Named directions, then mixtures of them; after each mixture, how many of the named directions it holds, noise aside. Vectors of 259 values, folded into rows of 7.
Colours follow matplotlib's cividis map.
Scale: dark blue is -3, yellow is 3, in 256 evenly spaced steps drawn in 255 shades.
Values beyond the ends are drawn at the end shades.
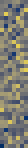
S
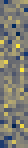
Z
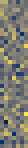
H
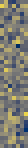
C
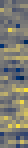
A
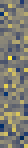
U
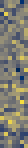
three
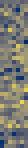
two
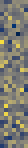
two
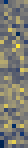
three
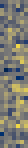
three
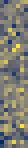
two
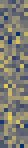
three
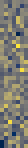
three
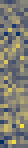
three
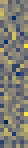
one
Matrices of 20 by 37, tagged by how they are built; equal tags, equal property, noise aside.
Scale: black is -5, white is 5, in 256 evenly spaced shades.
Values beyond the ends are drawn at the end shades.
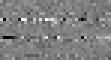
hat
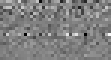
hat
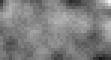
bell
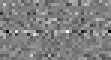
hat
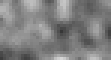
bell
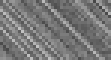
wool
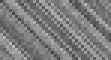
wool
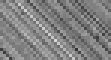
wool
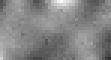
bell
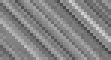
wool
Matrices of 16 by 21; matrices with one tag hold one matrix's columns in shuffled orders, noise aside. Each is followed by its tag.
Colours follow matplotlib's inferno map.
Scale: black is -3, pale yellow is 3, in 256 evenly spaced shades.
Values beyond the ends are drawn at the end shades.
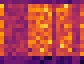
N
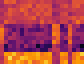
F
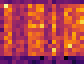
N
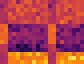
F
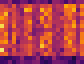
N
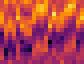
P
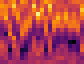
P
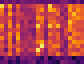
N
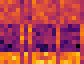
F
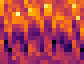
P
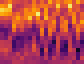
P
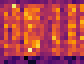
N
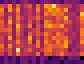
N
